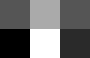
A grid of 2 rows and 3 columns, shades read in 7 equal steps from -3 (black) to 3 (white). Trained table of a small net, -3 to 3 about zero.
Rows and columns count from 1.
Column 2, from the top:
1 3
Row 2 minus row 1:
-2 2 -1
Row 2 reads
-3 3 -2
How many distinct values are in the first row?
2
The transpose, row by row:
-1 -3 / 1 3 / -1 -2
